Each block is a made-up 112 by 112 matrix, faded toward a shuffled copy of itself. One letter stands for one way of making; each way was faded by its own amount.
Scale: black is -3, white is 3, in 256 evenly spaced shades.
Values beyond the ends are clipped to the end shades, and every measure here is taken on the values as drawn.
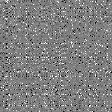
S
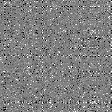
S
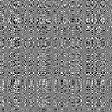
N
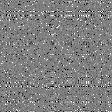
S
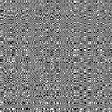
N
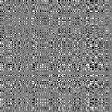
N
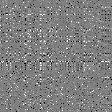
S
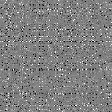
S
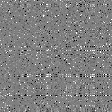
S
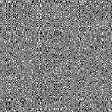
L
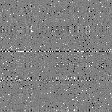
S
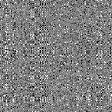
L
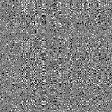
L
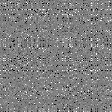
S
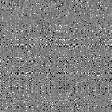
S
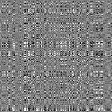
N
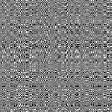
N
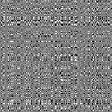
N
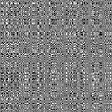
N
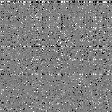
S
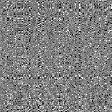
L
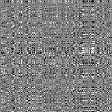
N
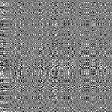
N
